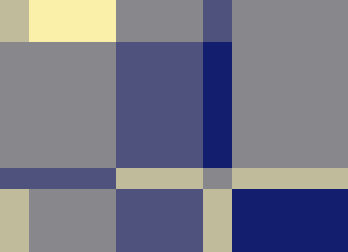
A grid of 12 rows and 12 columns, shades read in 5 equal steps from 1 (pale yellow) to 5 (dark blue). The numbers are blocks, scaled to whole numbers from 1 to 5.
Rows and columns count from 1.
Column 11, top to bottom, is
3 3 3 3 3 3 3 3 2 5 5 5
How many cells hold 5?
18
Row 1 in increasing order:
1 1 1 2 3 3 3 3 3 3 3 4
